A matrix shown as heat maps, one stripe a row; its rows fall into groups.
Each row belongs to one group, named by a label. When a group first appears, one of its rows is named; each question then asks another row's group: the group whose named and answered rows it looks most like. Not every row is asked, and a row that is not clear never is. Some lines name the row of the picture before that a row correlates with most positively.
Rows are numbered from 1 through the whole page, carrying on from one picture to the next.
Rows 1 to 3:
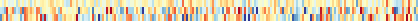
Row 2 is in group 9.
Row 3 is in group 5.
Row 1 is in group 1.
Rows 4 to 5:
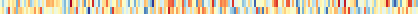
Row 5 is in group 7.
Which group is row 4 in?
1
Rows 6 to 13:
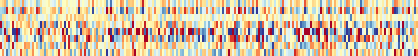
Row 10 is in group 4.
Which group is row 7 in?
9
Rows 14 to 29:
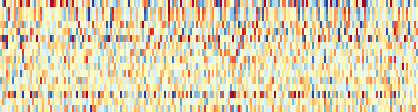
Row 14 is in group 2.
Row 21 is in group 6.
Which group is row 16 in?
7
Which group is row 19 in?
4
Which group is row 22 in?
2
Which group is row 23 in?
5
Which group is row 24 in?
4
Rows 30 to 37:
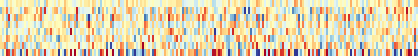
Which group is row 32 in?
7
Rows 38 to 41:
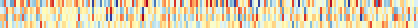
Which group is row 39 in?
9
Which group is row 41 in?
5
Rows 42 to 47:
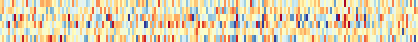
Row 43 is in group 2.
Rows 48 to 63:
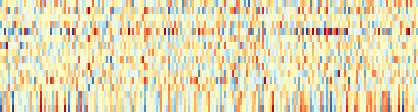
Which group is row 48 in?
5
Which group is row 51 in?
6
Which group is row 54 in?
4
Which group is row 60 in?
7
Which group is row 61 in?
5
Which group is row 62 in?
5
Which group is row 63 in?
5
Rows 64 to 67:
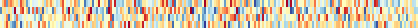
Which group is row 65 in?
6
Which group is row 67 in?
4
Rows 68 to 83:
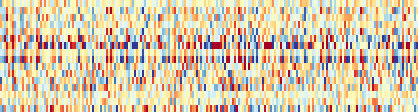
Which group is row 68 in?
5
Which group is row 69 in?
9
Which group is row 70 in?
4
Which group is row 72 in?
9
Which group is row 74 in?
1
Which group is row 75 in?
9
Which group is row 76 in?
9
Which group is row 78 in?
1
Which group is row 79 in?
6
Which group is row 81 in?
6
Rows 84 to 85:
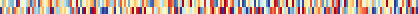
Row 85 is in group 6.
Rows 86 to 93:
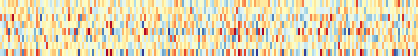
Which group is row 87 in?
6
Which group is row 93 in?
9
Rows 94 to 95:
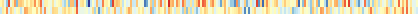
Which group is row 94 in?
7
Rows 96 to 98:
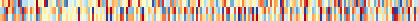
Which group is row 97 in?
9
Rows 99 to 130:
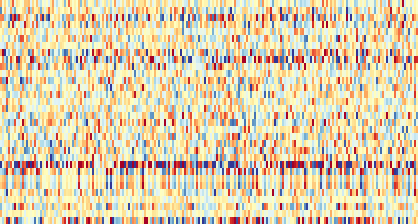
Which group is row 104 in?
6
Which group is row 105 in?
9
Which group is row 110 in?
4
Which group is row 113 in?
4
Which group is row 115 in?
1
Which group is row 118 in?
6
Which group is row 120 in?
5
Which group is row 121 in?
2
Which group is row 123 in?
9
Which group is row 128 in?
6
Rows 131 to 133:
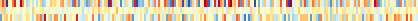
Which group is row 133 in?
5
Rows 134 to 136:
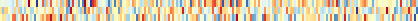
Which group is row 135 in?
1
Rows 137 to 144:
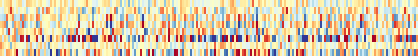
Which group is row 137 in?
2
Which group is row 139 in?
9
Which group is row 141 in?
7
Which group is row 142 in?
6
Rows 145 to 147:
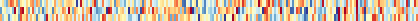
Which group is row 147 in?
6
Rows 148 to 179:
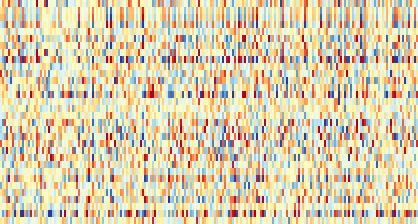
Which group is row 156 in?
9
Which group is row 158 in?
4
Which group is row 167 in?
9
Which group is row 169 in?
4
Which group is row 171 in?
4
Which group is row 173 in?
7
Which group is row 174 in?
5
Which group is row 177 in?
2
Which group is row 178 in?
2
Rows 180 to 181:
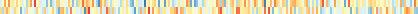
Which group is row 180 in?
2
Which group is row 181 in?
1
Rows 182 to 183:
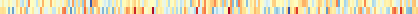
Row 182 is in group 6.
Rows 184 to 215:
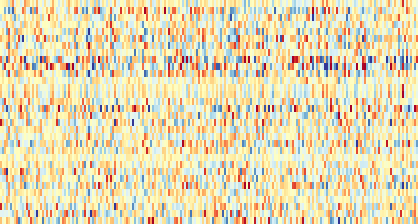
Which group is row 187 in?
9
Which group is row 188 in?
7
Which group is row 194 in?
7
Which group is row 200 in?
6
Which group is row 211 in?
7
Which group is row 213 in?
4
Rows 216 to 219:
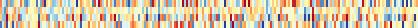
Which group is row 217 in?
4
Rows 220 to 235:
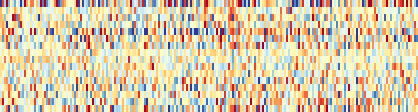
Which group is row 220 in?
5
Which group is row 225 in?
1
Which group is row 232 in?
2
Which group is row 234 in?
2
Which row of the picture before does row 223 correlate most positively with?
219
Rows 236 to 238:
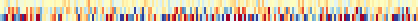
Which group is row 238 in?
9
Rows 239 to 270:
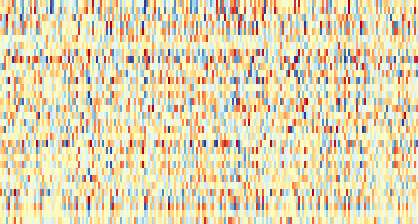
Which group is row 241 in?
4
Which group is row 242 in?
9
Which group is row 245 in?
6
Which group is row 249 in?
1
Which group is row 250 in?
7
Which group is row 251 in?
6
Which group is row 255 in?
4
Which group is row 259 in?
6
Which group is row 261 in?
5
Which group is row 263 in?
7
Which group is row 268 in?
7
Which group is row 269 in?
7
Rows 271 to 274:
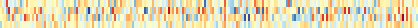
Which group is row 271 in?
4
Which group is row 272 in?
7
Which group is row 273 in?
5
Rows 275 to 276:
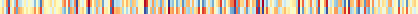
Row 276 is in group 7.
